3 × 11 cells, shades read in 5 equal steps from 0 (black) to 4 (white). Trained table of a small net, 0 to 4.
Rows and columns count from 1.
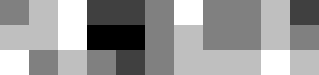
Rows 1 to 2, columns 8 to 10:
2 2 3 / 2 2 3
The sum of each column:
9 8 11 3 2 6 10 7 7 10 6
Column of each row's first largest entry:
3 3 1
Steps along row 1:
up up down same up up down same up down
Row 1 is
2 3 4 1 1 2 4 2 2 3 1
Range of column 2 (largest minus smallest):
1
